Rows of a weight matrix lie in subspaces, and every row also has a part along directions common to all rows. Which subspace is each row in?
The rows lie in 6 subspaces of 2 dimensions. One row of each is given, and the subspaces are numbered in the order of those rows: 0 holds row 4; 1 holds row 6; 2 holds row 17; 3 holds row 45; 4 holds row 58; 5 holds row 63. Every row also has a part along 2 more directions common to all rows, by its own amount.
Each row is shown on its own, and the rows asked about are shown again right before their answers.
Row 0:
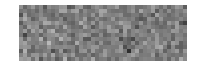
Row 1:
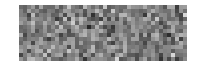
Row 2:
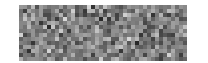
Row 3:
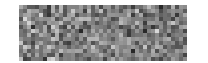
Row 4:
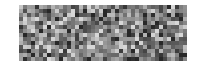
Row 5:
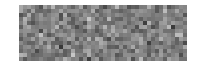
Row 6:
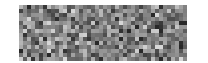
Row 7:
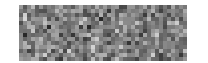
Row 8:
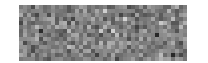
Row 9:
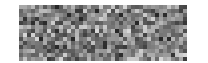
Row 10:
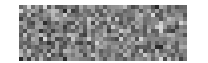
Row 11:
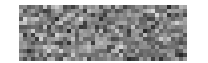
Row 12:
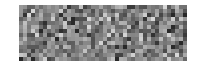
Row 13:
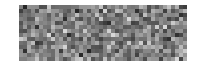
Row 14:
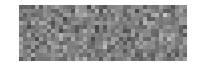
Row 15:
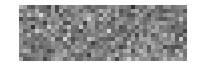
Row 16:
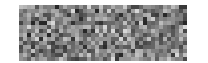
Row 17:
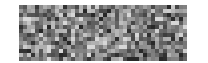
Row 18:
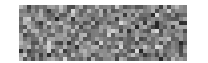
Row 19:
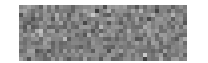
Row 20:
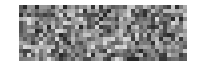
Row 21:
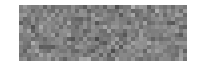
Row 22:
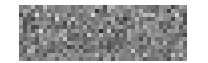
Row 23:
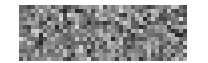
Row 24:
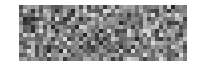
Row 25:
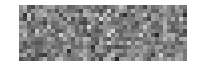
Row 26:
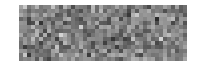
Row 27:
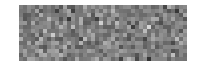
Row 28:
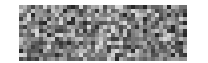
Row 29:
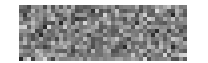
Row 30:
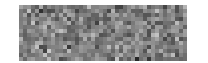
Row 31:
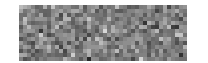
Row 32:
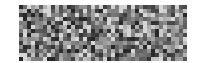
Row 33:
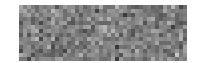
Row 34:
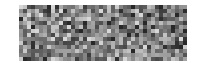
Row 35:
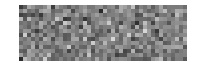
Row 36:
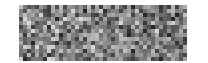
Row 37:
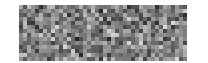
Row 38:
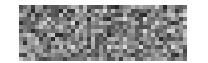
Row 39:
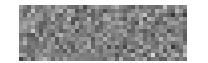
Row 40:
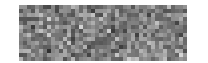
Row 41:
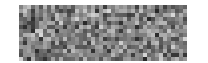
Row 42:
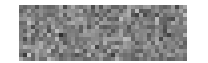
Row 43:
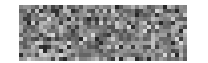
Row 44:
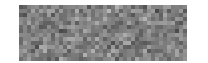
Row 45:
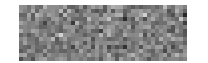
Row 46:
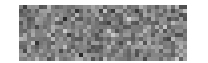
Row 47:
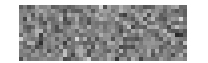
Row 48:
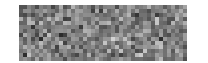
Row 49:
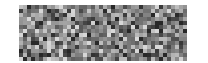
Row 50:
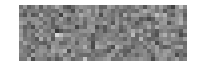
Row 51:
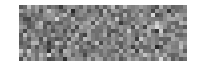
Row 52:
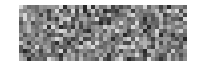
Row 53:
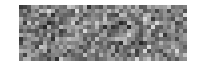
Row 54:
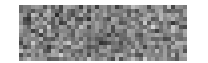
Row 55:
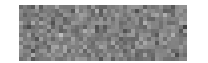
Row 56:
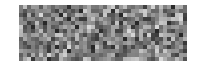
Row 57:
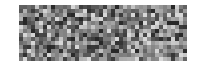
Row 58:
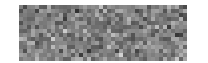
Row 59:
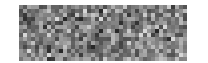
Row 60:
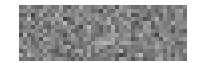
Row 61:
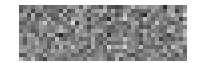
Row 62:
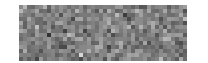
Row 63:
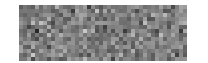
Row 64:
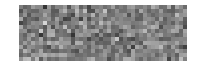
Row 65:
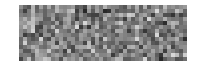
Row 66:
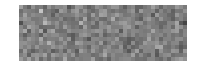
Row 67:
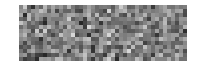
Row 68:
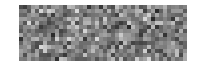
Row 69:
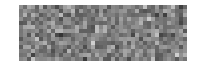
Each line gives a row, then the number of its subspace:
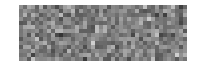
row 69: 5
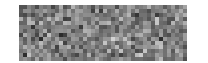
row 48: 2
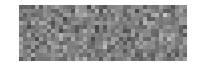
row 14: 5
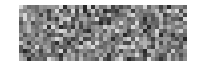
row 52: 0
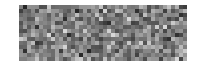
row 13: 4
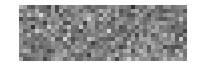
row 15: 2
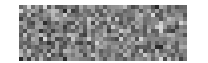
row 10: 1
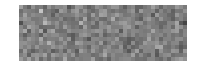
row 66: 1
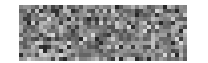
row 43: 0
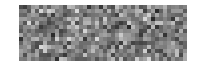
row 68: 0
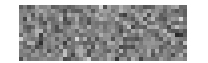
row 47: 4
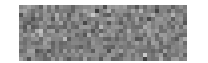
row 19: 3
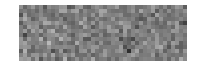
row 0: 1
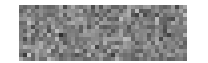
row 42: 2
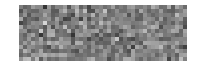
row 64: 1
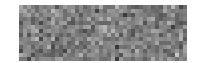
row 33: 5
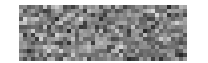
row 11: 5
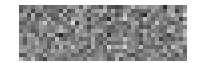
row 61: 3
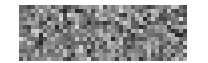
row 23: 4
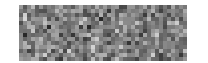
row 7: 1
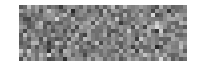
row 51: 1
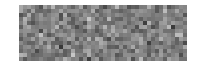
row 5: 4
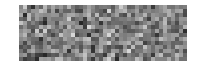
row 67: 1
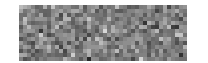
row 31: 4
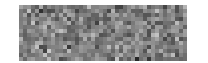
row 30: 0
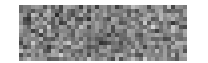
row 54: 2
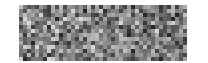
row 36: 2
